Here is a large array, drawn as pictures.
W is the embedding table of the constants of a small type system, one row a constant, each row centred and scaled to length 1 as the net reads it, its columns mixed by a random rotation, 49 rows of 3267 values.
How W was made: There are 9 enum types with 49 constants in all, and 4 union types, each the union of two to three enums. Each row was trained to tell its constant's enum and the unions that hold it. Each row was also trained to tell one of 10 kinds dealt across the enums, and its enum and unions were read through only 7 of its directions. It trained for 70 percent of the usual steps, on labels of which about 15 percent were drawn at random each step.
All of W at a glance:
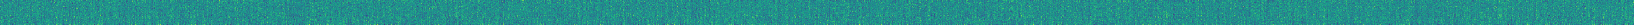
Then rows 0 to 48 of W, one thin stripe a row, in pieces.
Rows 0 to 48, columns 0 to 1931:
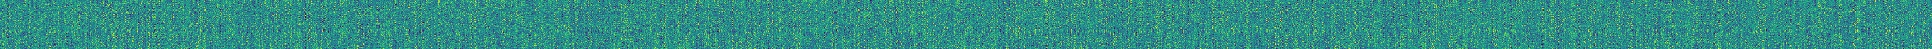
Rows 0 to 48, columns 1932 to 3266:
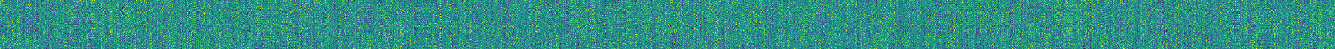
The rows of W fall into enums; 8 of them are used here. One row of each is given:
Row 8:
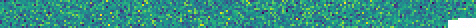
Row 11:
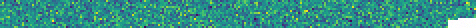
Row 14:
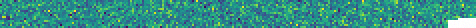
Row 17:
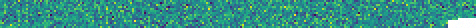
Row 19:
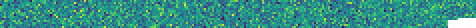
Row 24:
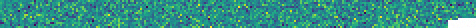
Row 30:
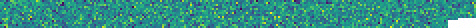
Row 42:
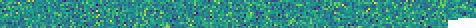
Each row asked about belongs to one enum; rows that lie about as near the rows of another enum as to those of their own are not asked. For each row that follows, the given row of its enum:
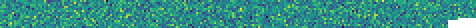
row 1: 19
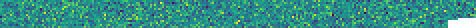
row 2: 24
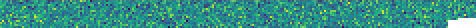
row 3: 14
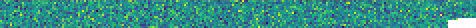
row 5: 19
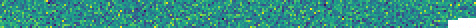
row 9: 17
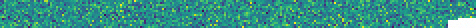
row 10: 17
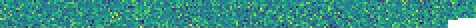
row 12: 24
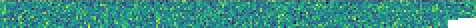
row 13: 30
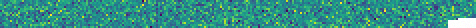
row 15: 8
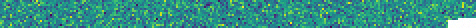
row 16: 14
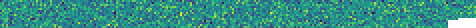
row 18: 30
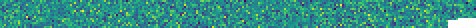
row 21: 19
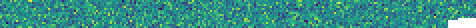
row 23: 42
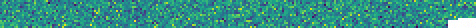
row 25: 17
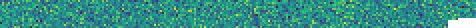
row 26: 8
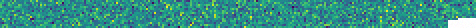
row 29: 30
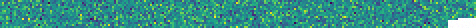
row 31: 30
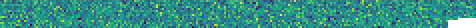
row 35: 14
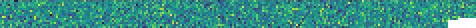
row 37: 14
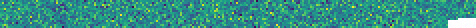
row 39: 30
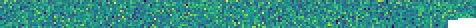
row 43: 17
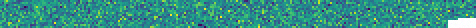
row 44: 19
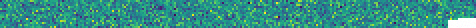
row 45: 42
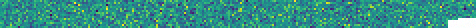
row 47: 19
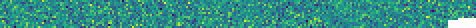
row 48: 42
